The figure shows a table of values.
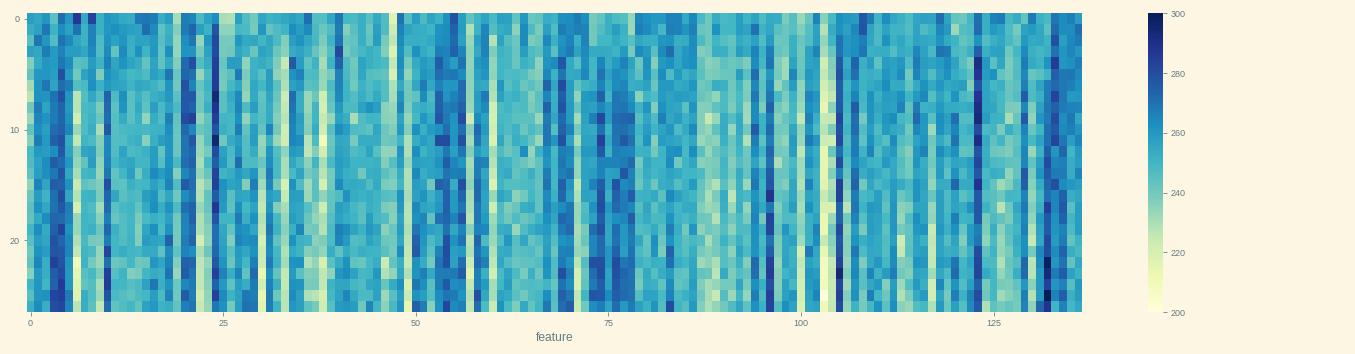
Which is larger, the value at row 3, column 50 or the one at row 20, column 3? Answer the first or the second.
the second
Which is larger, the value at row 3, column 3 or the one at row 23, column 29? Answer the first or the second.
the second
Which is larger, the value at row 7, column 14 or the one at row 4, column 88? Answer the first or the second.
the first
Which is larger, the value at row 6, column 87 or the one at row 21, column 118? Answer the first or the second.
the second
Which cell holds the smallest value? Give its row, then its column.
25, 103
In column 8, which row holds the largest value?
0
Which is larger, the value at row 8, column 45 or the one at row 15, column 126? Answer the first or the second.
the first
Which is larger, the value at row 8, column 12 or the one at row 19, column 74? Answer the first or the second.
the second
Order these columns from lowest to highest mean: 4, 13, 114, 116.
114, 13, 116, 4
